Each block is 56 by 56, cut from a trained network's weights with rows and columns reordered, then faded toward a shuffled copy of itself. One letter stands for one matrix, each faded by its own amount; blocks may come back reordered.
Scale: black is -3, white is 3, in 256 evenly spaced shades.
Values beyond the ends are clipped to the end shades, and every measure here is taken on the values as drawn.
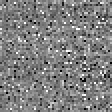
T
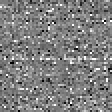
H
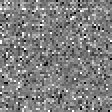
T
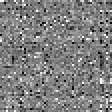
H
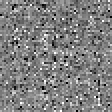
H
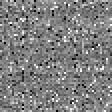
T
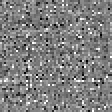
T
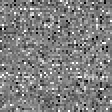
T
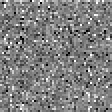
T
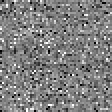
T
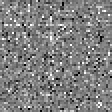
T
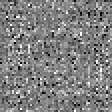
H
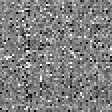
H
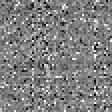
H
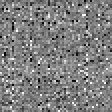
T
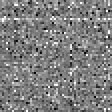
H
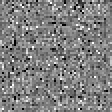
H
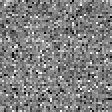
T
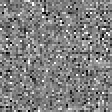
T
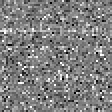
T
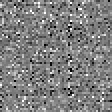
H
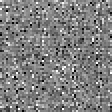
H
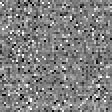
T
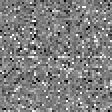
T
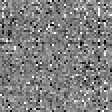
H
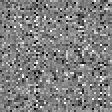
H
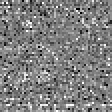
H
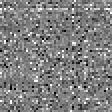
H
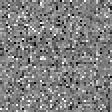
T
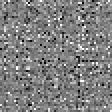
H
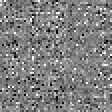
H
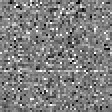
T
